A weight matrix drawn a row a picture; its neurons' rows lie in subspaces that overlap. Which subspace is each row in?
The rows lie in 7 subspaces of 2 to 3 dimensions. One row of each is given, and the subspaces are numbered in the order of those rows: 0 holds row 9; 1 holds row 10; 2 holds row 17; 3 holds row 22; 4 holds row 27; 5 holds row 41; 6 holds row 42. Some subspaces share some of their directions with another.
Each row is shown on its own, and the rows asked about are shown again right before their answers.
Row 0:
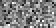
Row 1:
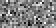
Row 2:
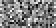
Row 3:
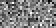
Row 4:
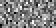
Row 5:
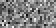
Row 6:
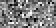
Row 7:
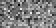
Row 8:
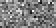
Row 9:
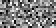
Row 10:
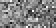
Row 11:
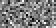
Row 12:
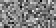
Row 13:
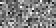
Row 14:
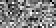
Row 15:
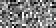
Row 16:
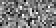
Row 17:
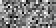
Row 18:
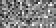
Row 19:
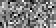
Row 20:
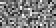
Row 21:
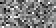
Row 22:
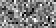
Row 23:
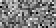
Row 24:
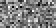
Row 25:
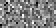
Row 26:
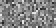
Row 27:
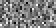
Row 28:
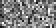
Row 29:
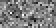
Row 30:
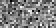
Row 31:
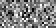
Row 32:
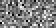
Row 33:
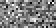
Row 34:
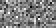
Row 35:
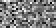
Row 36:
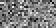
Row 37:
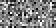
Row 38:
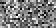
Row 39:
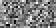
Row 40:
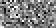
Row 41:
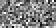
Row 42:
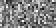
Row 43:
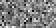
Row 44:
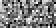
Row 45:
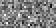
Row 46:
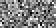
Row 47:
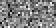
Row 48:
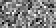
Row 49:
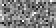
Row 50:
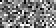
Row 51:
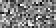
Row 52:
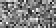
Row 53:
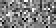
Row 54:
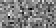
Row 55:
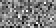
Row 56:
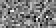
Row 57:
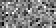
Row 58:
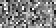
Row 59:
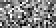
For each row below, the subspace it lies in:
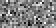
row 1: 5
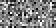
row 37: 5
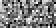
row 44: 2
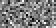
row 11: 5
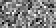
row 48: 1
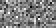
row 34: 5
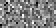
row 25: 4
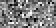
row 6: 3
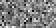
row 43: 3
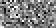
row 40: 2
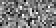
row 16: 4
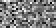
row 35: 0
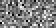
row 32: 0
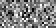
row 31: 3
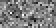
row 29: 3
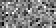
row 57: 1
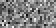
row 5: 3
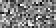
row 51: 5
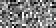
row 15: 5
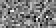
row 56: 5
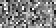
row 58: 4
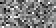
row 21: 2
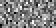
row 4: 4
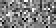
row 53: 3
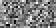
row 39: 2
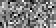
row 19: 3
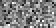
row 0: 2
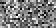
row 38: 2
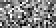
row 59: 6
